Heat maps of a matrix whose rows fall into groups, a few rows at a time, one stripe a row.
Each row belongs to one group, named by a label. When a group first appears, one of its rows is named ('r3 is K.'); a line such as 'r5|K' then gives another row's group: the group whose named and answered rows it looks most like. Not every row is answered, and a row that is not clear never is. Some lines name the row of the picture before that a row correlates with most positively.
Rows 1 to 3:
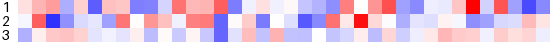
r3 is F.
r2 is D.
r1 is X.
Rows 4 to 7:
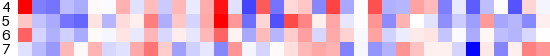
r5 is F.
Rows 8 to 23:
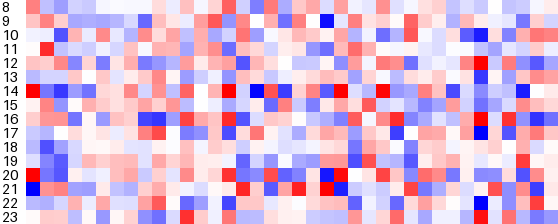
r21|F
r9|D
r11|D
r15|D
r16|X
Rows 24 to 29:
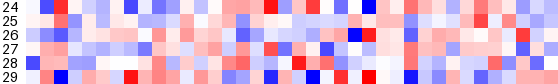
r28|F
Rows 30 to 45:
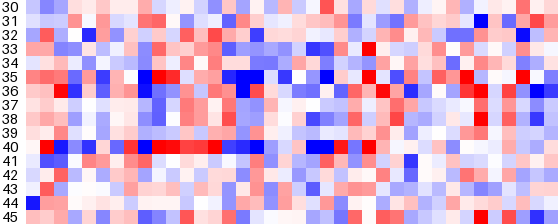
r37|X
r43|D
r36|X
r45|X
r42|X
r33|D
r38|X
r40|D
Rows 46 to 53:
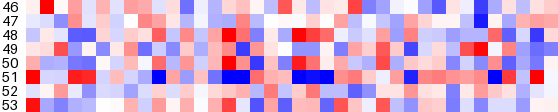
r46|D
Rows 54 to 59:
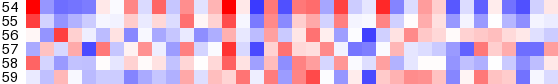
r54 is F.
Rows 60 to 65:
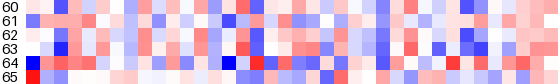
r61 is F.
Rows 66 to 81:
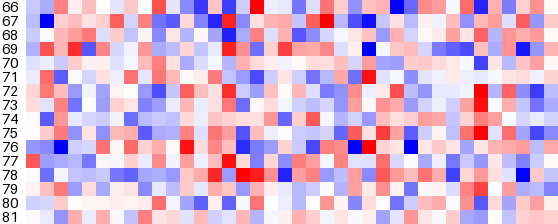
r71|D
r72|X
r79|X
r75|X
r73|X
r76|D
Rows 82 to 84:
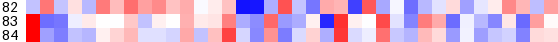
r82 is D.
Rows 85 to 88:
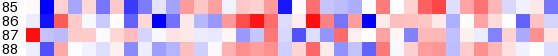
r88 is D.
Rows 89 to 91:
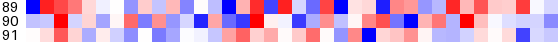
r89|F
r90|X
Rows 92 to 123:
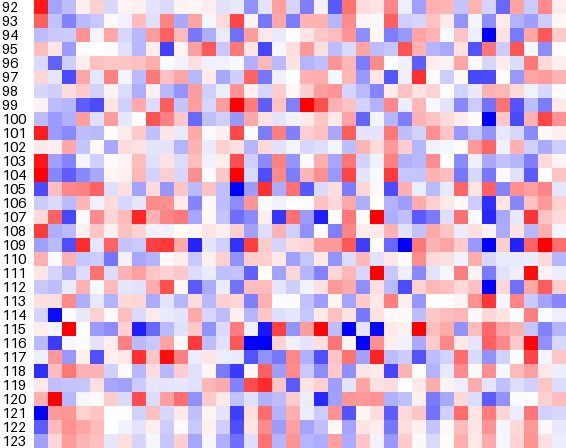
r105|F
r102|X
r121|F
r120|D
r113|X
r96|D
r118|F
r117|D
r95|X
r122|F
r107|D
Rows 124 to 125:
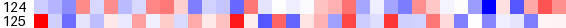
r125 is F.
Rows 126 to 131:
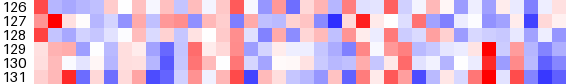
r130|X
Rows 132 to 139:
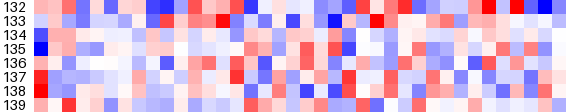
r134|F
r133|D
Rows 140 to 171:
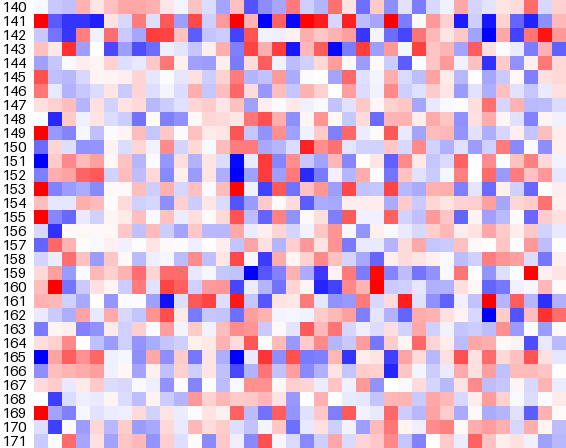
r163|F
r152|F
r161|X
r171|X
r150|F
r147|X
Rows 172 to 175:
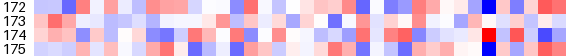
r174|X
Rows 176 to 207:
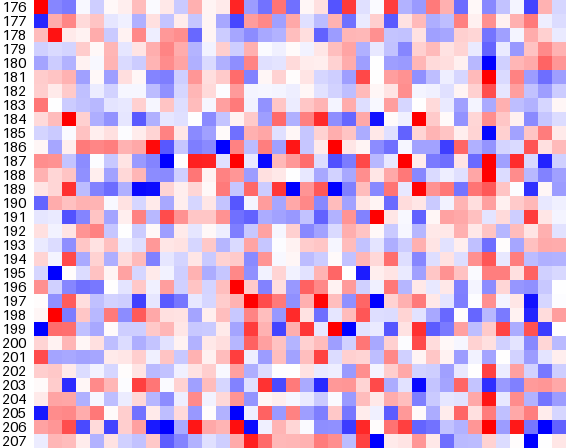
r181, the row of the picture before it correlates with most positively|174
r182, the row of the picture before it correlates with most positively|174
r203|D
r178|D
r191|D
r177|F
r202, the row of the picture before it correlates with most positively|174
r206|X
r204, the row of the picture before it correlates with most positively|174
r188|X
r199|F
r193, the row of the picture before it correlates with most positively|172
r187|X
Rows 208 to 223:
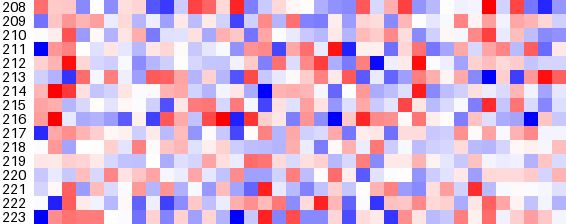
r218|D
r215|X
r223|F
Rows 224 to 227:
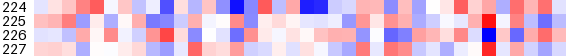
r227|X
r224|F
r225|X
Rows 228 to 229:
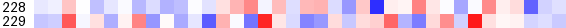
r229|X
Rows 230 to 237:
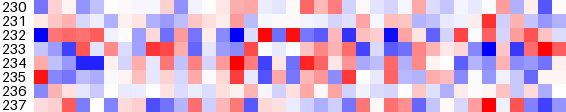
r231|X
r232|F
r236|F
